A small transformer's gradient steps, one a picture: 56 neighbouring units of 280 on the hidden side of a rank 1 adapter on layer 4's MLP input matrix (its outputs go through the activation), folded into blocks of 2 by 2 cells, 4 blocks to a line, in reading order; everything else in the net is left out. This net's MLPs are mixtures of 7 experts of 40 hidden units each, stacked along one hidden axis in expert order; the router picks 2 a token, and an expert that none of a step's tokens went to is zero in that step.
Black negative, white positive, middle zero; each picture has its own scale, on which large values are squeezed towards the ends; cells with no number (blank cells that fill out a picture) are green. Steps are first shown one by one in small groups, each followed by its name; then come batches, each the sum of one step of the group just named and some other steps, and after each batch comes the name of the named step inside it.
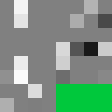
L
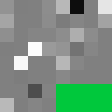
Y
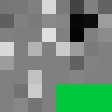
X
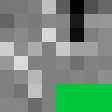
X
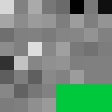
Y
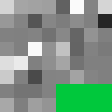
Y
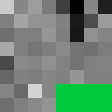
X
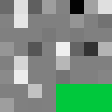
L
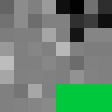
X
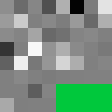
Y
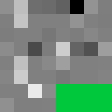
L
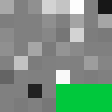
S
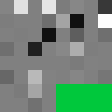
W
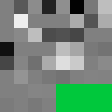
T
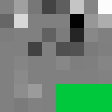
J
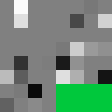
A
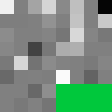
S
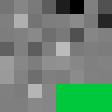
T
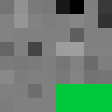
A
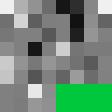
J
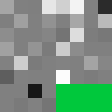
S
